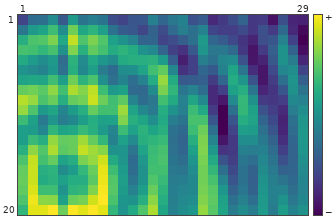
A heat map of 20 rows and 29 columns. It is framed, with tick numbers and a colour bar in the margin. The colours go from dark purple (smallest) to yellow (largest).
Slope: up to the bottom left. Ninth with the highest average: bottom left. Rings: centred on the bottom left. Ninth with the lowest average: top right. Average level on the scale: 50%.
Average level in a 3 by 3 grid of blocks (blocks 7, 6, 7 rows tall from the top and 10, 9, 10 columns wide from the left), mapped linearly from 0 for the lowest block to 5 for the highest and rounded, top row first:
3 1 0 | 4 3 1 | 5 3 2
